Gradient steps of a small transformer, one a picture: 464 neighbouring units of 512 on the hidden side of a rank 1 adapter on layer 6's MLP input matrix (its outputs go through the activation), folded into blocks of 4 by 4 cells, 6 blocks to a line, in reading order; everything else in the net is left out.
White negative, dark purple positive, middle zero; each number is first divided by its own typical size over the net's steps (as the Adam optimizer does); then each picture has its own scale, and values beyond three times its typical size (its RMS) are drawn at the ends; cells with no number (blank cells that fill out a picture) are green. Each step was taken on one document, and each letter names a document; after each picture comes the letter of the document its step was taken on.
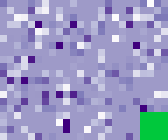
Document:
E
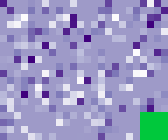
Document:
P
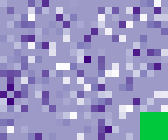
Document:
P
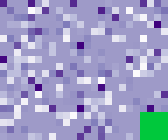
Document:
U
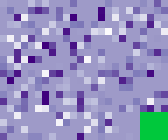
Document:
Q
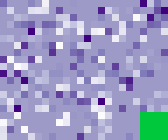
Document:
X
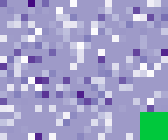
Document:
E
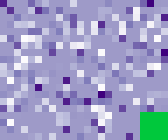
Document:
X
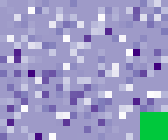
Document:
P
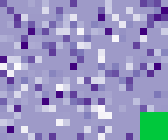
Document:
X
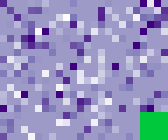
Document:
U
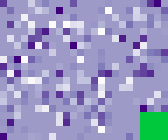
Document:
Q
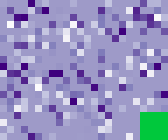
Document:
X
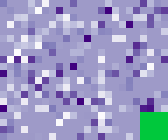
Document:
P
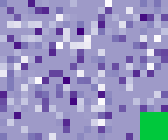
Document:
X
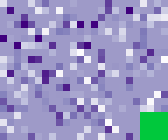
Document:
P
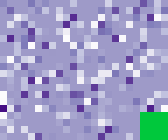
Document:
U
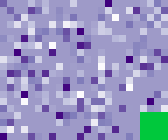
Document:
Q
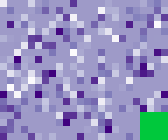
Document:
Q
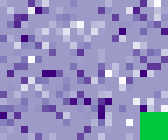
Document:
E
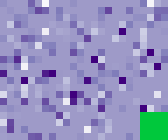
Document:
E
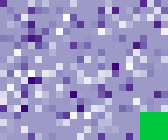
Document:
U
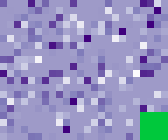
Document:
E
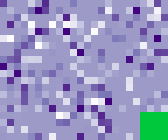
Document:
Q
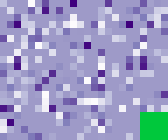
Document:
Q
